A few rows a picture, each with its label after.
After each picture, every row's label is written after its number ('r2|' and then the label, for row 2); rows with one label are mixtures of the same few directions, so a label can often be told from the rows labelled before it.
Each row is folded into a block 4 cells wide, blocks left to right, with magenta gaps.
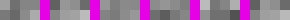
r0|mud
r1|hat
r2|mud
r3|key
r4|hat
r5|hat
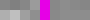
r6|key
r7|hat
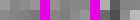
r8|hat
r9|mud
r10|mud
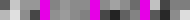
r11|mud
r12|mud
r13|key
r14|mud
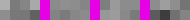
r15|hat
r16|key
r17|mud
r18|key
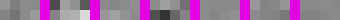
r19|mud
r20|hat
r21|key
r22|key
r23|mud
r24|hat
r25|key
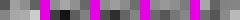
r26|hat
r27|key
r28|key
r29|key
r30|mud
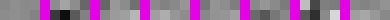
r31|mud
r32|key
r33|hat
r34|key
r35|hat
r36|key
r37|mud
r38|key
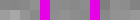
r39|key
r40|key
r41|hat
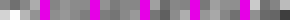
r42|key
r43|mud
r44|mud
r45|mud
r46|mud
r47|hat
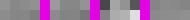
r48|hat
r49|hat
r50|hat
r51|hat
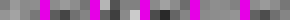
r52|mud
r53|key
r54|mud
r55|key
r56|hat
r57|key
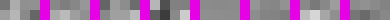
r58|mud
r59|key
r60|hat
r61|mud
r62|key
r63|hat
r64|key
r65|key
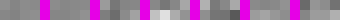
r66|mud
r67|mud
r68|mud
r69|key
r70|hat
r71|key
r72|hat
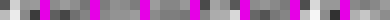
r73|mud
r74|key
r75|hat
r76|hat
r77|hat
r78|key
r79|mud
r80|key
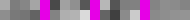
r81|hat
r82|hat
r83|mud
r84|hat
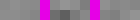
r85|mud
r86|key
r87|mud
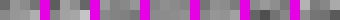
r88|hat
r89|hat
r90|hat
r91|hat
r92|hat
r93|key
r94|hat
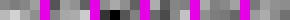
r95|key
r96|hat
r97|key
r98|mud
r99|hat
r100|mud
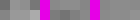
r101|hat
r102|key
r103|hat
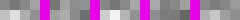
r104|key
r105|mud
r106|key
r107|hat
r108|key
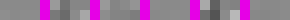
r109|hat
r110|mud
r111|hat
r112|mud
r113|mud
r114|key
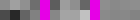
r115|key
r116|hat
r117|hat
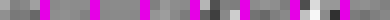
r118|hat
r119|mud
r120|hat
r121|mud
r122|mud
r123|key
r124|mud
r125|key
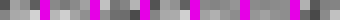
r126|hat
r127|key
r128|hat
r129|hat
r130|key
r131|key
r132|mud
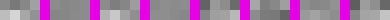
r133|key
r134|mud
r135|key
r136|mud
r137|hat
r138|hat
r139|key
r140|hat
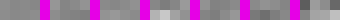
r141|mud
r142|hat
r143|key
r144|key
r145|mud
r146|key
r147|hat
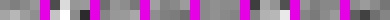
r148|key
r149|mud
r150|hat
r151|hat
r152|mud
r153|hat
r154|mud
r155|key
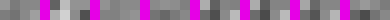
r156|mud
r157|mud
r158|mud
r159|key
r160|mud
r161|mud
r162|mud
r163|key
